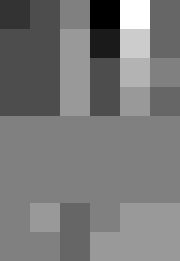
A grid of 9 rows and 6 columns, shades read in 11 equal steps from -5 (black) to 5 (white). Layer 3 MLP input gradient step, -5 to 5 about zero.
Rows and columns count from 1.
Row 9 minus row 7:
0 0 -1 1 1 1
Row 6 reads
0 0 0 0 0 0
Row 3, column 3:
1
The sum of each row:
-6 -5 -3 -5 0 0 0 2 2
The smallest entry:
-5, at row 1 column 4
